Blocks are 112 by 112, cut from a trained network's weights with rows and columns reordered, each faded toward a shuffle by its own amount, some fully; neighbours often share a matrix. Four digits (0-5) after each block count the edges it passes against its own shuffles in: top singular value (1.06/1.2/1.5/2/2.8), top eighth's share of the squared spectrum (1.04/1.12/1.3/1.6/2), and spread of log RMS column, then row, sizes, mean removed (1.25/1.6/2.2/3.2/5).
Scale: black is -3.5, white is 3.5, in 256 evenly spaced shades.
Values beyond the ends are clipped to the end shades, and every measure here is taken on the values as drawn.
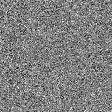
2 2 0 0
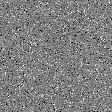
0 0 0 0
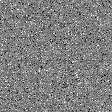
0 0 0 0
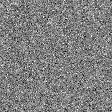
0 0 0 0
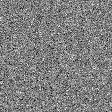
1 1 0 0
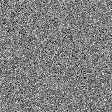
1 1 0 0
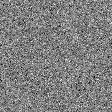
0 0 0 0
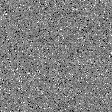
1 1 1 0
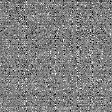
3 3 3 0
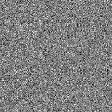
3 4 2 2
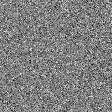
1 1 0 0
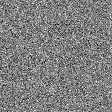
1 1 0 0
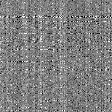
4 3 1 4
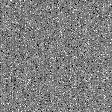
2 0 0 0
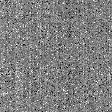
3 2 0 2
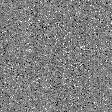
1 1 0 0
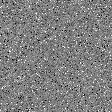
0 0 0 0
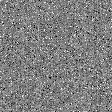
1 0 0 0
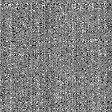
3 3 0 3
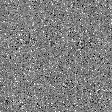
1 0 0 0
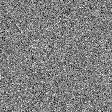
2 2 0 0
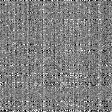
4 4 1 4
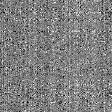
3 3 0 3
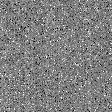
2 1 0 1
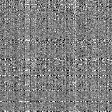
4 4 1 4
